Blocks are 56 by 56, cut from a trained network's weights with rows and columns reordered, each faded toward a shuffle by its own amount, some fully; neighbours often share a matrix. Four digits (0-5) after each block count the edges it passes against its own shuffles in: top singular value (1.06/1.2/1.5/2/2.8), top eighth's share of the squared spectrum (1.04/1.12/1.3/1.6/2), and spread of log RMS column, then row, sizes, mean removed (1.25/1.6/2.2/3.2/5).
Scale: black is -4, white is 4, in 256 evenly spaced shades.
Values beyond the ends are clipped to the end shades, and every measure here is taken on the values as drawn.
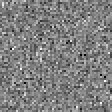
0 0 0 0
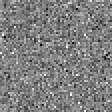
0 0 0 0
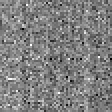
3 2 0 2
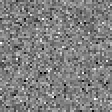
0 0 0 0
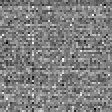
3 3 2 0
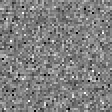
1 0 0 0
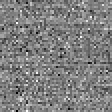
2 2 1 0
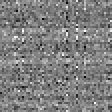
3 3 3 0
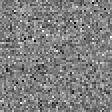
1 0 0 0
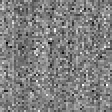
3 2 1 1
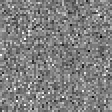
1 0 0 0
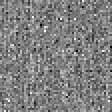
2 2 0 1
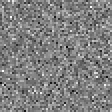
0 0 0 0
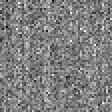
2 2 1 1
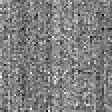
3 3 1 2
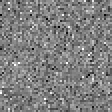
1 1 1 0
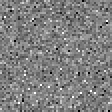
1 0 0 0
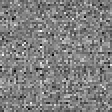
2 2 1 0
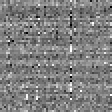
3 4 3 0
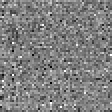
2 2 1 0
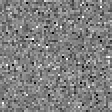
1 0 0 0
